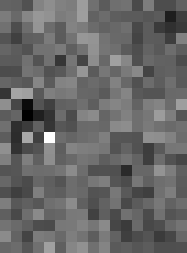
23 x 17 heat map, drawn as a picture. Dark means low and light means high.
Odd patch: rougher, in the middle left. Histogram: heavy tails on both sides. Mirror symmetry: none. Roughest part: middle left.
